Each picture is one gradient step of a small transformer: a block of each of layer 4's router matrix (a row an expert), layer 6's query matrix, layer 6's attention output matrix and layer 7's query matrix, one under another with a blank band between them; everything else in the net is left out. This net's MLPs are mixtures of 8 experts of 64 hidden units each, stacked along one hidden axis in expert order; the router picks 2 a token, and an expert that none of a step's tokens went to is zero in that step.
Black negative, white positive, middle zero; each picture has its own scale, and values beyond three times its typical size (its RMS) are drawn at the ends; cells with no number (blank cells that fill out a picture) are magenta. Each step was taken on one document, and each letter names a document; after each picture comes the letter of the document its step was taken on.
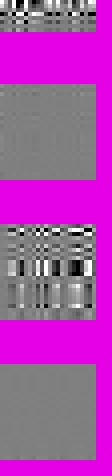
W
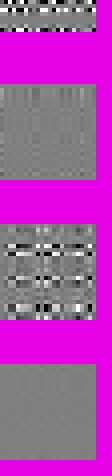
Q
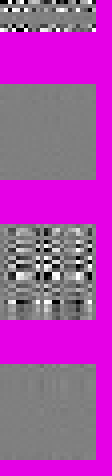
Q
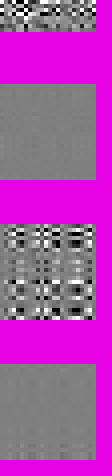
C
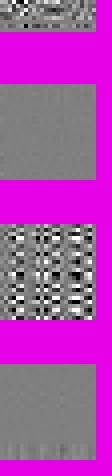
C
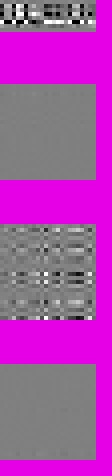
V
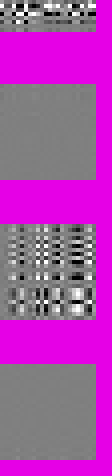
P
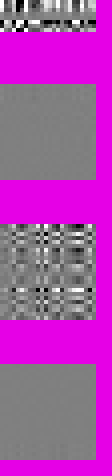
P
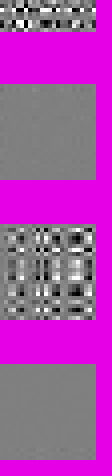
C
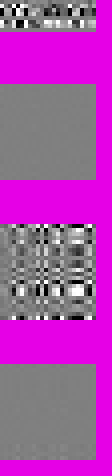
P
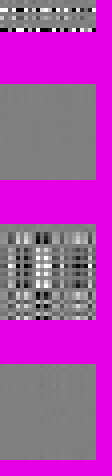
Q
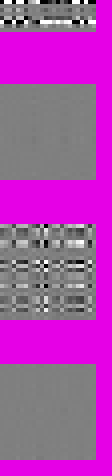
V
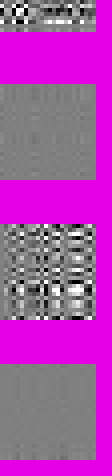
P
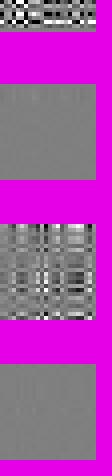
V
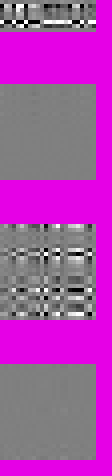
V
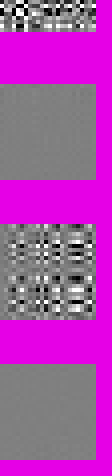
P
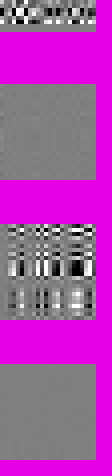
W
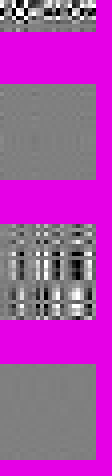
W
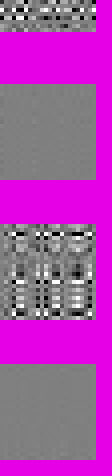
C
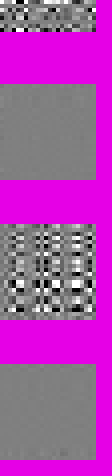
C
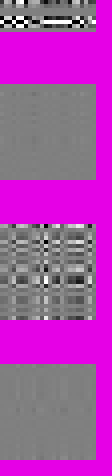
V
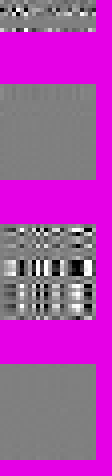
W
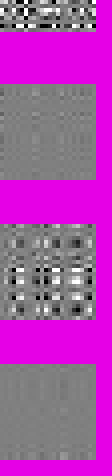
C
